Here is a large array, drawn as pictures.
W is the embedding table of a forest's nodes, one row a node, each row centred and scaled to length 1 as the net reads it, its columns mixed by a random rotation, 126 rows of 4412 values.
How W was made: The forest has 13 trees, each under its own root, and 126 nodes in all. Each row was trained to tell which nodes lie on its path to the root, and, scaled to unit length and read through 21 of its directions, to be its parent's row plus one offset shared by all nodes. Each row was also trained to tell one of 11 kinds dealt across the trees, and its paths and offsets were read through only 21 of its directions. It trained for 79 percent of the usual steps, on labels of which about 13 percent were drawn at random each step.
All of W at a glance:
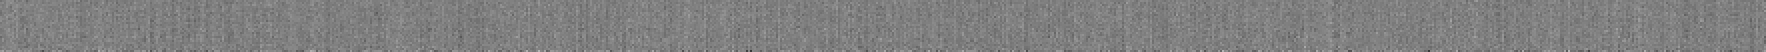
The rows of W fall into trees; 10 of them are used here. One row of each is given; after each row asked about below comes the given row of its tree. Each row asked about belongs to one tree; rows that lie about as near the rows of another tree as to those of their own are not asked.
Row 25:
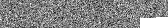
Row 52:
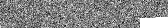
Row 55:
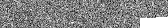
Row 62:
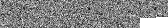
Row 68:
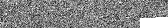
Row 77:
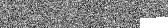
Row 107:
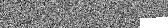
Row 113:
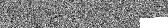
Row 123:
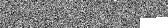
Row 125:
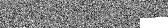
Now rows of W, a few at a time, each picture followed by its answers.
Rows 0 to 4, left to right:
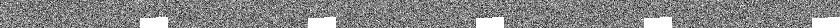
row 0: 113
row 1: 77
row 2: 123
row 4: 52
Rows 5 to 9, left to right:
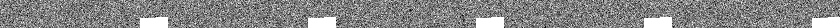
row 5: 62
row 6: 25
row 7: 52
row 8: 68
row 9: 125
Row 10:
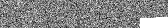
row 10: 62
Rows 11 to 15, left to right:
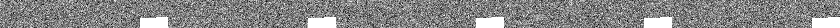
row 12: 62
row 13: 113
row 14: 77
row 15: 123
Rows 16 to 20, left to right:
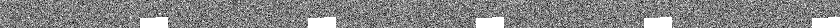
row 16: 125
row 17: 55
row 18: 77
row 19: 125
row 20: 77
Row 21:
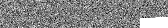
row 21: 113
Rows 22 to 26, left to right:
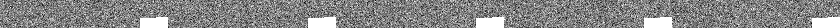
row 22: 25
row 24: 25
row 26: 52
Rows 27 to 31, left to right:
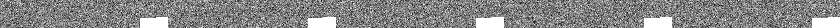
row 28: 113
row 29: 113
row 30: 107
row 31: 25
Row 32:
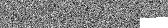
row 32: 77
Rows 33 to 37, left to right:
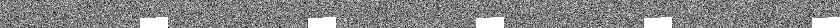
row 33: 25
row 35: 113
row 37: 77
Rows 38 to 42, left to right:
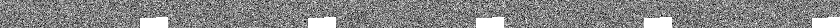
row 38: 123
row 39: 123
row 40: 77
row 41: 62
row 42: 52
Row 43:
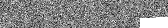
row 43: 55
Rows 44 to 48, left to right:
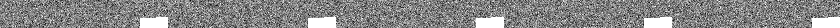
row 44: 55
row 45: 25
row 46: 55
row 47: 123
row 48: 123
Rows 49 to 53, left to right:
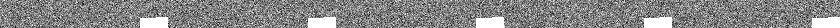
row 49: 125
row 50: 68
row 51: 123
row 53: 77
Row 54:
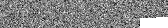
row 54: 123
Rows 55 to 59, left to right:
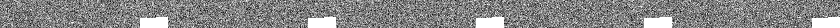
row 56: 77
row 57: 113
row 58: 55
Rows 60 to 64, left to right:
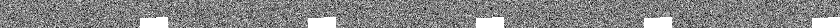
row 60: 77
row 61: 113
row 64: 25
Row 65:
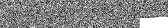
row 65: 113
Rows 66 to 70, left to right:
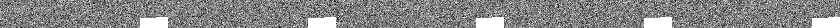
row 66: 25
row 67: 123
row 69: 77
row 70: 107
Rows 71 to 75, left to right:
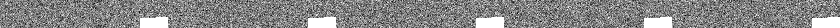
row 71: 52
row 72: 113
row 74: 77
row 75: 113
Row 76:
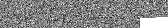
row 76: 123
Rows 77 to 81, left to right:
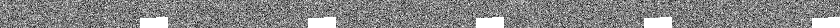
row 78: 113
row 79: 62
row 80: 125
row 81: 52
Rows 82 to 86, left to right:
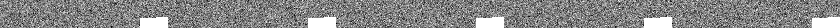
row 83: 52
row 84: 55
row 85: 123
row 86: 55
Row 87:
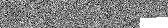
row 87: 62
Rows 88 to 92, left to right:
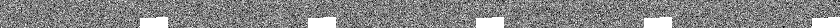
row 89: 113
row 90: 25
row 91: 113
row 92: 123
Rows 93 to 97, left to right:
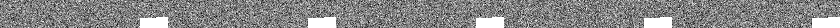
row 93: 77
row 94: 25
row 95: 55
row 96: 123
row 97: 25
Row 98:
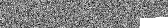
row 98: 55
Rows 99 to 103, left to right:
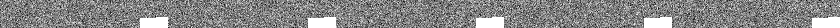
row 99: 62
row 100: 25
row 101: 55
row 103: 77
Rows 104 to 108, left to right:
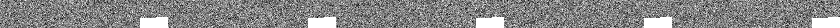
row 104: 25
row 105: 52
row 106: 68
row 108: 77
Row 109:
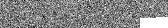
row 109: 25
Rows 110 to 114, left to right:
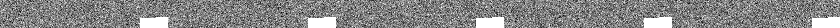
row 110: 62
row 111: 55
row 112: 123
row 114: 107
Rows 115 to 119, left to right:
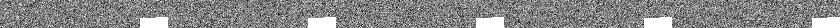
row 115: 55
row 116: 55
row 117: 68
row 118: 52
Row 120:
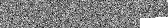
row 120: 113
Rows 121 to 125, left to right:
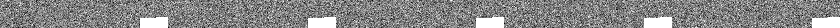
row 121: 25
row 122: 123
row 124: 55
